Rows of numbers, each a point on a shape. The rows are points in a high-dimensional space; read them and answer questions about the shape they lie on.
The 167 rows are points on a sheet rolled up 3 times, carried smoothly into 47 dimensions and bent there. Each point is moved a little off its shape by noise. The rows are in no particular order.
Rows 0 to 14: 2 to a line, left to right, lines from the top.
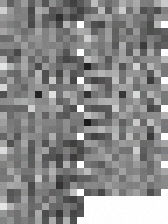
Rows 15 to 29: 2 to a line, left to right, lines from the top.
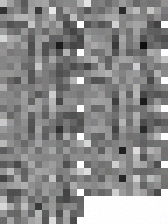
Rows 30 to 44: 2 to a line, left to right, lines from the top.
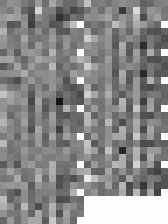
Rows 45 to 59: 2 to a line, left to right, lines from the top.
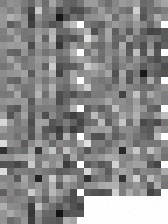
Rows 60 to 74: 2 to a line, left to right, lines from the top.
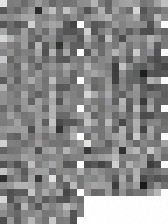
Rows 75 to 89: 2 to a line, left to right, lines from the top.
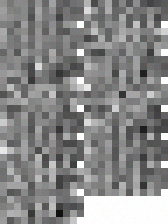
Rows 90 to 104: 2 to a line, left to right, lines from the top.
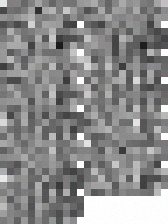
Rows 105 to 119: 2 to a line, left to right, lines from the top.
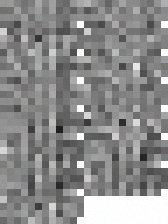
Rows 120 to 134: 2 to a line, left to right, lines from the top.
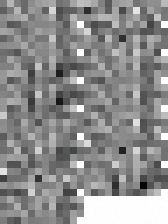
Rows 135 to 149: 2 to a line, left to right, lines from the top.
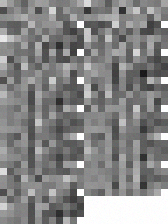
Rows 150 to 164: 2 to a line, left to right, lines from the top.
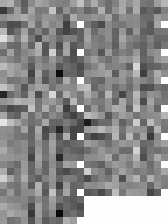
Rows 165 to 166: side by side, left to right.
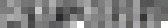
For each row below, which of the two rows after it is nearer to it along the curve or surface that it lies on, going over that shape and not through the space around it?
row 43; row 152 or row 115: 152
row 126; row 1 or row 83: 1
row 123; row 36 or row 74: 74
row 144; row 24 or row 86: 24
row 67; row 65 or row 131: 65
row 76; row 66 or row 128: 128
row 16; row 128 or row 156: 156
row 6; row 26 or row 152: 26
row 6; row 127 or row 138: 138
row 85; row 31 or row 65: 65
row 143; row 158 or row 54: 54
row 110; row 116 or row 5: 116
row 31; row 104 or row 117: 104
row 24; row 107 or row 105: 105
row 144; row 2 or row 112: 112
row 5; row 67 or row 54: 54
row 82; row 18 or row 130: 130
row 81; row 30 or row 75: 30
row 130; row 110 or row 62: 110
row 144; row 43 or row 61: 61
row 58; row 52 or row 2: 52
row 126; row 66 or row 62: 62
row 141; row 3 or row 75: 3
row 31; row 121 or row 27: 27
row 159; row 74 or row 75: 74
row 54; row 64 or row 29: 64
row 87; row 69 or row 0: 0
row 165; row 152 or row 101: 152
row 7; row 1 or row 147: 147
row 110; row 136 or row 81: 81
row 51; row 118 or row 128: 118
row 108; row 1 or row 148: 1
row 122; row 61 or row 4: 61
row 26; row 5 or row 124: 5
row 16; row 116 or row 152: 152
